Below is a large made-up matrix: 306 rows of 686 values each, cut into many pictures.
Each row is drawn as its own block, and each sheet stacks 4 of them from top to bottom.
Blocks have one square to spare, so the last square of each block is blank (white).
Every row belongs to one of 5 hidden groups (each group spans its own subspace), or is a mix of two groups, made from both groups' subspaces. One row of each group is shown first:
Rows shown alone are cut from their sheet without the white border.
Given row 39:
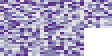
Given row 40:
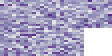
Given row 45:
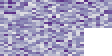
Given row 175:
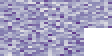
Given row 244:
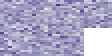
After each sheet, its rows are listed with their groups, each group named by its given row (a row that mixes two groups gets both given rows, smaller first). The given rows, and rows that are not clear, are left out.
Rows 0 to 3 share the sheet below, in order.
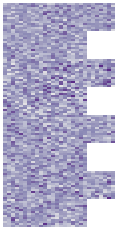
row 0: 175
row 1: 175
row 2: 175
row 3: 40
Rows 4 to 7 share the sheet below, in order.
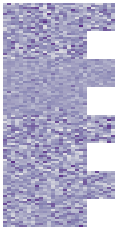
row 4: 175
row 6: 40
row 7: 244
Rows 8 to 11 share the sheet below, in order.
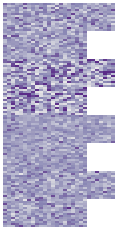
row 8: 45
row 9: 244
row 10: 175
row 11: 244
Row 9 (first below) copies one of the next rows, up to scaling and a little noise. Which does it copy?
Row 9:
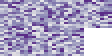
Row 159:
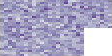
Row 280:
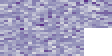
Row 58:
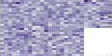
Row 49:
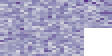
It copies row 58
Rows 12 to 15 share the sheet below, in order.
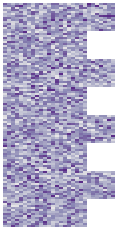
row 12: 244
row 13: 40
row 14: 40
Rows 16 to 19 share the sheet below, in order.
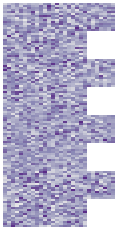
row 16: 45
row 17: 39
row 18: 40
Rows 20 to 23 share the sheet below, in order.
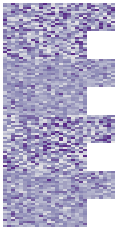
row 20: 45
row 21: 244
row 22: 175
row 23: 244
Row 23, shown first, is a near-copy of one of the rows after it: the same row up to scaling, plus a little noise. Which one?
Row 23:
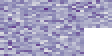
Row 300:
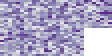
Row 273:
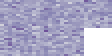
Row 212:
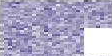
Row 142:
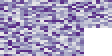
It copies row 142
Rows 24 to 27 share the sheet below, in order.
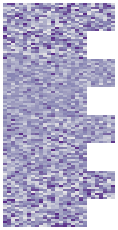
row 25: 45
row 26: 175
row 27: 40
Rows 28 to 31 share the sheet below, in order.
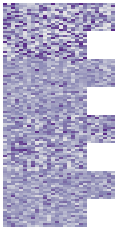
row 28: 175
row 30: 244
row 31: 45 and 175
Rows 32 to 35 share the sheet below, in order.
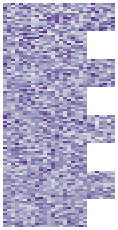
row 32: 40
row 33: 40
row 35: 244
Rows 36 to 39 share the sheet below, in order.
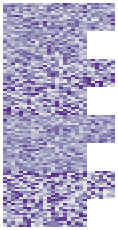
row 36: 45
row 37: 40
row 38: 40
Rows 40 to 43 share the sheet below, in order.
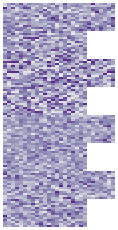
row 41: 45
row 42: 175
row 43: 40
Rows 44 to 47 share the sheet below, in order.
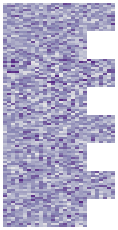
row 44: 45
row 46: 45
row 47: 45
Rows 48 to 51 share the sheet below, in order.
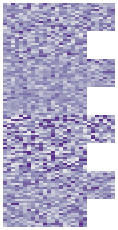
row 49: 244
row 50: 39
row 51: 45
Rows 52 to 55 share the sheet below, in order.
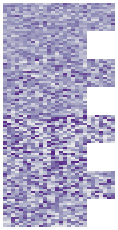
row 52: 45
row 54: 39
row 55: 40
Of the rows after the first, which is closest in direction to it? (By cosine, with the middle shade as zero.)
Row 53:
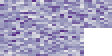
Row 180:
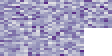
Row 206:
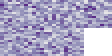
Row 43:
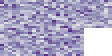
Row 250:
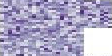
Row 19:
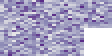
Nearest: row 180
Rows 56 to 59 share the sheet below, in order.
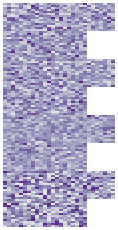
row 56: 45
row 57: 175
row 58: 244
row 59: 45
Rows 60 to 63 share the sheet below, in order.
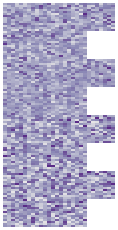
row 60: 244
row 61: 39
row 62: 244
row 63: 244
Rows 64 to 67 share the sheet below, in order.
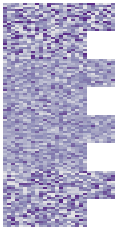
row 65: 40
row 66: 40
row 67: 45
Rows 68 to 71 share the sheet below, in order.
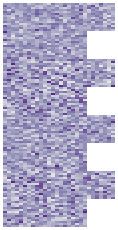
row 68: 244
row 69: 175
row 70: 45
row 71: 39
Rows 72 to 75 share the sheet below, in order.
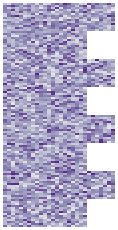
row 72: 45
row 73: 244
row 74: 40
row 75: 45
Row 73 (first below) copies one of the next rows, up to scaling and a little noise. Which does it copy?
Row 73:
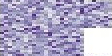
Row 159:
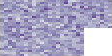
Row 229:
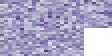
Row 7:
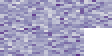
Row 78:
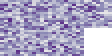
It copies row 7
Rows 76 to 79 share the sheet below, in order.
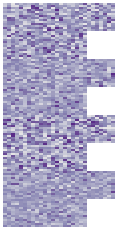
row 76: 45
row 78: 244
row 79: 45
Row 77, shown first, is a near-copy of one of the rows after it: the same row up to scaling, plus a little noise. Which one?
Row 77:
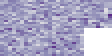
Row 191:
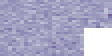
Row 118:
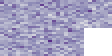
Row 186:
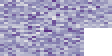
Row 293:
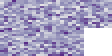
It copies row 191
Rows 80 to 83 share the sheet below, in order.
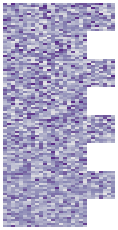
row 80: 175
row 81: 175
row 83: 45 and 244
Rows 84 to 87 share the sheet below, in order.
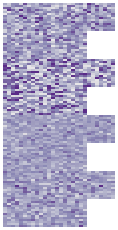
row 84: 39
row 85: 39
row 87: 45
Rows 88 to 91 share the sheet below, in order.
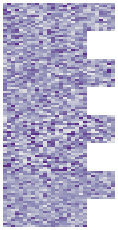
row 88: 39
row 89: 40
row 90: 40
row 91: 175
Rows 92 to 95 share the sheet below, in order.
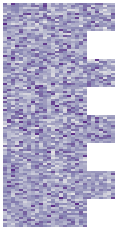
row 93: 244
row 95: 175
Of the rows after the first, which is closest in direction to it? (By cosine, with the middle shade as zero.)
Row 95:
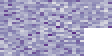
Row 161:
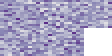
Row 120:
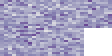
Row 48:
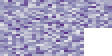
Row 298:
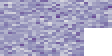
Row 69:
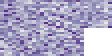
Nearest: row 69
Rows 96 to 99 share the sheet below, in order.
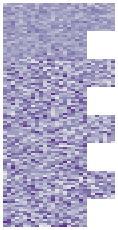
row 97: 175
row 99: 40
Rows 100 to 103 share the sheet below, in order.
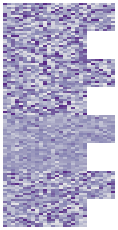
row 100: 45
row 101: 175
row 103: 45
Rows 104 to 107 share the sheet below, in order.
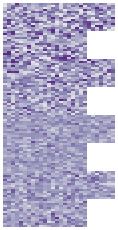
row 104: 40
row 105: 45
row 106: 40
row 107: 244
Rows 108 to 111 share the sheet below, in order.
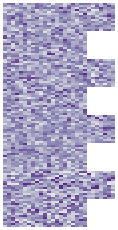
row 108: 244
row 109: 39 and 40
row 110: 244
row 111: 45
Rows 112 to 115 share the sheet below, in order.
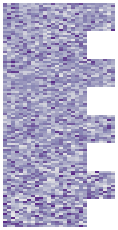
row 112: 175
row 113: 45
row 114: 40
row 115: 244
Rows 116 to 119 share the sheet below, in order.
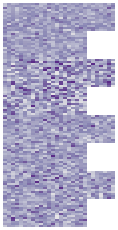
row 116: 40
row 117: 175
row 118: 40
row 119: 40 and 45
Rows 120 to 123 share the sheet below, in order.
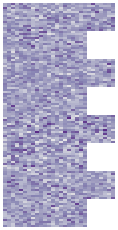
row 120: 40
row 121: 40
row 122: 244
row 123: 175
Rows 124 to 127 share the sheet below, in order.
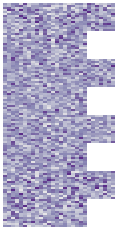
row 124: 39
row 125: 45
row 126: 175
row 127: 244
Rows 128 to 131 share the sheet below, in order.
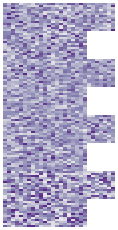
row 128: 175
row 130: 39
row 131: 175
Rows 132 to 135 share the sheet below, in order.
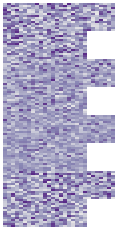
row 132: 39
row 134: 40
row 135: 175
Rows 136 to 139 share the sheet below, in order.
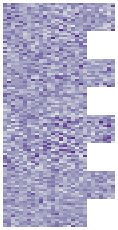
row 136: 175
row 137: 40
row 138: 175
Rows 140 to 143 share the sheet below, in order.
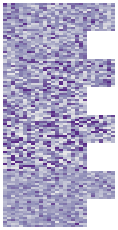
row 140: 45 and 175
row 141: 175
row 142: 244
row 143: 45
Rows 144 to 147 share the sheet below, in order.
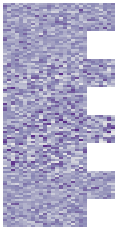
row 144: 40 and 45
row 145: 40
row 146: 40 and 175
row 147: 45
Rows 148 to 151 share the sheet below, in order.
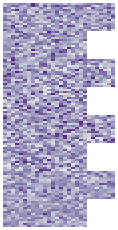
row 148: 39 and 175
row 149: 175
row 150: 40
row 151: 244
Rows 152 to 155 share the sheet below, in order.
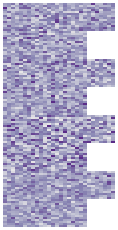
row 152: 40
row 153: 39
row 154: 175
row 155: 40
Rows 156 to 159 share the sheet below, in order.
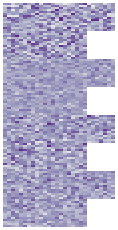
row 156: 45
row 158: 244
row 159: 244
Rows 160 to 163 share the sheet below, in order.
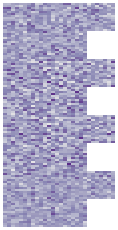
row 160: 244
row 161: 175
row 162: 175
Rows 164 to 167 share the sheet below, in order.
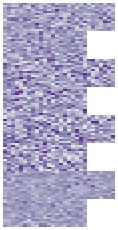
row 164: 45
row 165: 39
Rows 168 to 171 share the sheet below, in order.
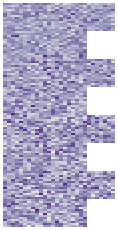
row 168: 45
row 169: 175
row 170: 39
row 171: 45
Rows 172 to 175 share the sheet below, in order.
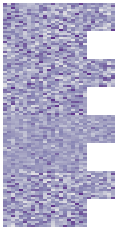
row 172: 175
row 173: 40 and 175
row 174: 45
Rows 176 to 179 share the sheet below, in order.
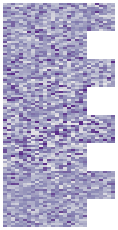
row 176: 244
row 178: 40
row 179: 45
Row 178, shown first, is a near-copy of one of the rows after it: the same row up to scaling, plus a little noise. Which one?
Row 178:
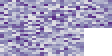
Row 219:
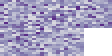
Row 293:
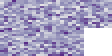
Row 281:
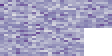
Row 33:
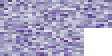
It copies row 219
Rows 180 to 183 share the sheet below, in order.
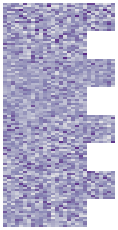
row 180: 39
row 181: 175
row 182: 175
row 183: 39
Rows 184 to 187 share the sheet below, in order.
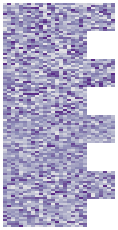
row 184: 175
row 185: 40
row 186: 40
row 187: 45
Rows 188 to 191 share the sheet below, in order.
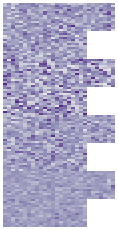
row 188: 175
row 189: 175
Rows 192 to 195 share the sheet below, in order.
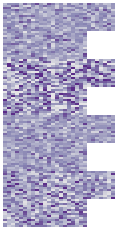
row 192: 39
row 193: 39
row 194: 45
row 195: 175
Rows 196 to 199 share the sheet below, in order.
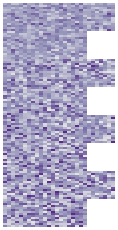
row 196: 40
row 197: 244
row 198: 175
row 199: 40 and 175
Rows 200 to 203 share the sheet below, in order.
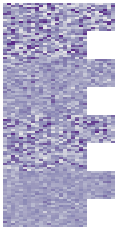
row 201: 39
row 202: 244
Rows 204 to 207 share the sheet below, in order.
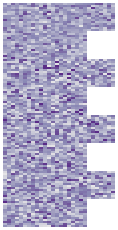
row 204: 175
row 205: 45
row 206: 40 and 244
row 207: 40
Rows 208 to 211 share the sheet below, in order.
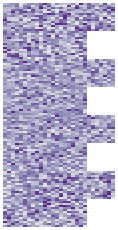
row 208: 45
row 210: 40 and 45
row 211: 175
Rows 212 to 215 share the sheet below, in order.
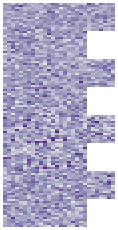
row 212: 244
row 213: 40 and 175
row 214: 45 and 244
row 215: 40
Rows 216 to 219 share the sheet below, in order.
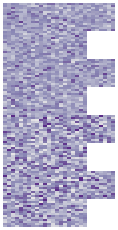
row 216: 175
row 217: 244
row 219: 40
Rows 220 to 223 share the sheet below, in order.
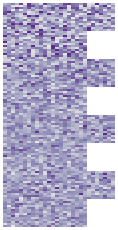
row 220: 39 and 244
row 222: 244
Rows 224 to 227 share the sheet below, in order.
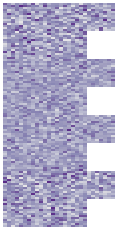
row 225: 45
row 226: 45
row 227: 39
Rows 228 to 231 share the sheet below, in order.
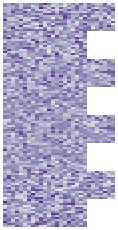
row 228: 45
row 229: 244
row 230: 244
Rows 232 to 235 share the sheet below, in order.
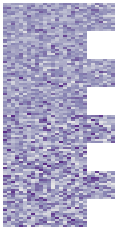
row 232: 244
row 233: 175 and 244
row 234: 175
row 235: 244
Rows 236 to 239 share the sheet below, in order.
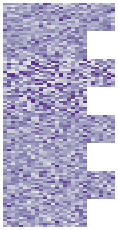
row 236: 45
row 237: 45
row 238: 45
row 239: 45
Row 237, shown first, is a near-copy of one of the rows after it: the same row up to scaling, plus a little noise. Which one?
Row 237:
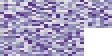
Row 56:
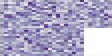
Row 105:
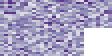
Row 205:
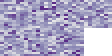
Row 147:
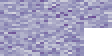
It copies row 56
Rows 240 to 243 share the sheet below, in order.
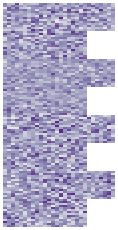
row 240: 40
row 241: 40
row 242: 45
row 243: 175
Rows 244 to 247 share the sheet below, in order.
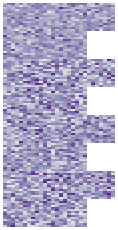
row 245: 45
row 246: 39
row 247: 175
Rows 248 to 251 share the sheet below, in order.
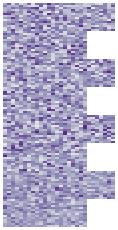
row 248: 175
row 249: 244
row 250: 244
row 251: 40
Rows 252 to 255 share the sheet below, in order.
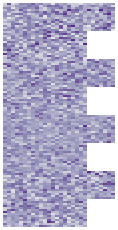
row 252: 175
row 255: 244
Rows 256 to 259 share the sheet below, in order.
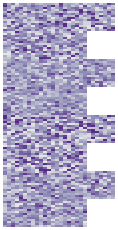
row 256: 40
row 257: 40
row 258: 40
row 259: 39
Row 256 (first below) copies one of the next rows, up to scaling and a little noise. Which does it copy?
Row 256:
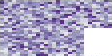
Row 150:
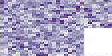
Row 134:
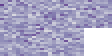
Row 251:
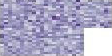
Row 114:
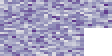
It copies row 150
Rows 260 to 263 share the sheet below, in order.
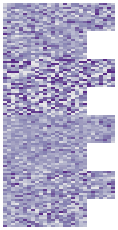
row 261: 45
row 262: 175
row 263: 45
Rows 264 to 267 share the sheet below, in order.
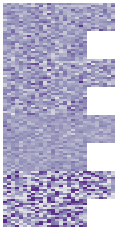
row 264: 175
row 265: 175
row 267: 40
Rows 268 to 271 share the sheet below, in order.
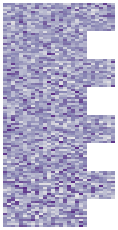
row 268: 244
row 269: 175
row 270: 175
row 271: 45
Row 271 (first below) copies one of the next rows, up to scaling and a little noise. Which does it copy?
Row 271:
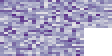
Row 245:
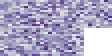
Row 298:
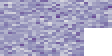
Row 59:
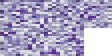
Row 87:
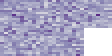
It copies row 87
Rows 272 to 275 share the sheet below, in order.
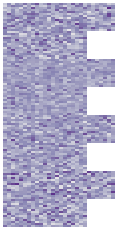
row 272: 40
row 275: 45
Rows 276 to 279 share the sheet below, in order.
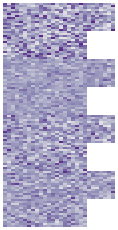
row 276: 175
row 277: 40
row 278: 175
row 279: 45
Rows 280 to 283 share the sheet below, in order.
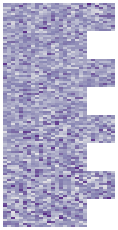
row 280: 244
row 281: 40
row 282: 45
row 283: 244
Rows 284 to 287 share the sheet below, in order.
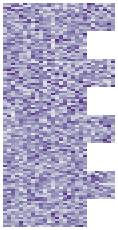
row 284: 39
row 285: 175
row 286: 175
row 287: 244
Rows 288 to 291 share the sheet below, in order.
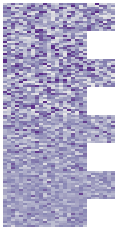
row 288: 244
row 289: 40 and 45
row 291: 175
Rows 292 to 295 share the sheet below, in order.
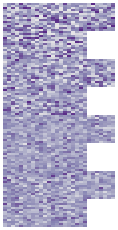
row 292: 40
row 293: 40
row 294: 244
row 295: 39
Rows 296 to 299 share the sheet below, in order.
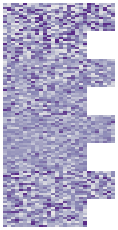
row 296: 39
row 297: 40
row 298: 45
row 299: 39
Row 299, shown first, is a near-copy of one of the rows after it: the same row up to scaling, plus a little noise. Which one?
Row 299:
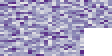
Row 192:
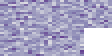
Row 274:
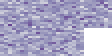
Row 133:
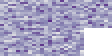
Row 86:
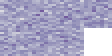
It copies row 192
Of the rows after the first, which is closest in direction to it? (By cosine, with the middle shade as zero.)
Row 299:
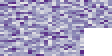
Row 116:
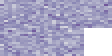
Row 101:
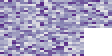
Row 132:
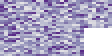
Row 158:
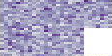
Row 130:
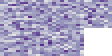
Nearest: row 132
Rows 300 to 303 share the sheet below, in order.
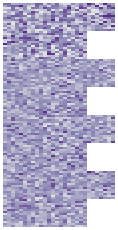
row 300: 244
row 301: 45 and 175
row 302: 175
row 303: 244
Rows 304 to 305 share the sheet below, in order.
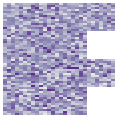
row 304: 45
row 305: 40
